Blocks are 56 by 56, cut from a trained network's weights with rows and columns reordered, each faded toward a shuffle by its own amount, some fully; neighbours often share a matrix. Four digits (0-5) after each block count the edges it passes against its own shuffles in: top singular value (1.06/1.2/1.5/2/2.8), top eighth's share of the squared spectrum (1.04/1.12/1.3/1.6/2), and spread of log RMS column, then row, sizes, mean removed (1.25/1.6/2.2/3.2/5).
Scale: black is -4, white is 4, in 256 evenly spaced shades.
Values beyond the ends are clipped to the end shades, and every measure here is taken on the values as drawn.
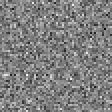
3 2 0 1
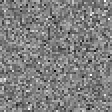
0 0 0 0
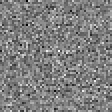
3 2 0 1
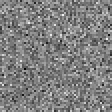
1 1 0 0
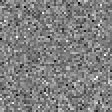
0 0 0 0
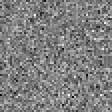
2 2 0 0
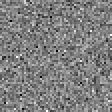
0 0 0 0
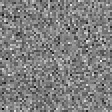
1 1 0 0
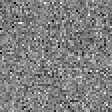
1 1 0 0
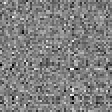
3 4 2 2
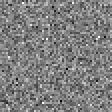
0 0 0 0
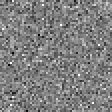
0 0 0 0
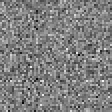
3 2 0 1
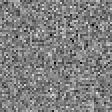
0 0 0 0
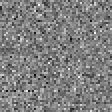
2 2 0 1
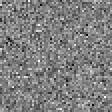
1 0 0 0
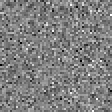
3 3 1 1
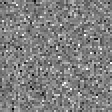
0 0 0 0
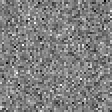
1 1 0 0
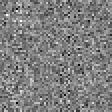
2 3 2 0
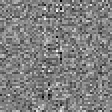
3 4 2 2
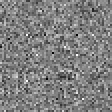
3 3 1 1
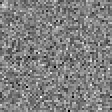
0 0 0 0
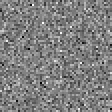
1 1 0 0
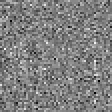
3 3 1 1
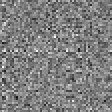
3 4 2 1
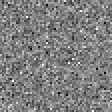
1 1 0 0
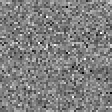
2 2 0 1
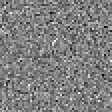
1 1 0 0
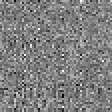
4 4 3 2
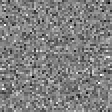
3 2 0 0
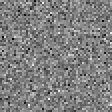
2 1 0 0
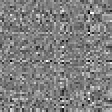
4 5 3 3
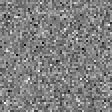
1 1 0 0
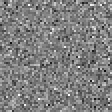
2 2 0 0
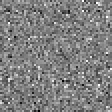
2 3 1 1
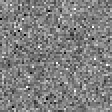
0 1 0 0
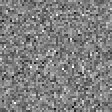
1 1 0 0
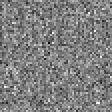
2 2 0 0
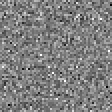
2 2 0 1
